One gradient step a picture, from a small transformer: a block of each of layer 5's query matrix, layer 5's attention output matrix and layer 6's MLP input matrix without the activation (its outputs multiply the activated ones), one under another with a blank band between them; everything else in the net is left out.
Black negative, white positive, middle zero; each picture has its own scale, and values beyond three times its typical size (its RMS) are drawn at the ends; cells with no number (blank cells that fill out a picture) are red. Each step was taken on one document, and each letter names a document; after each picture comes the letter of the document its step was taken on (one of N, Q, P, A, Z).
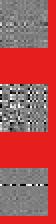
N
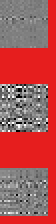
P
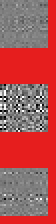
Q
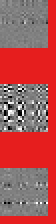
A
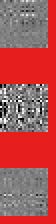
Q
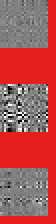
A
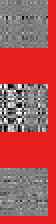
P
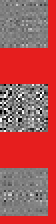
Q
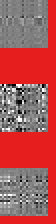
P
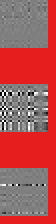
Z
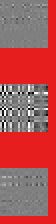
Z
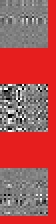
A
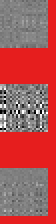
Q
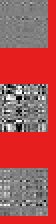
P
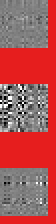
A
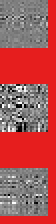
P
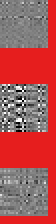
P
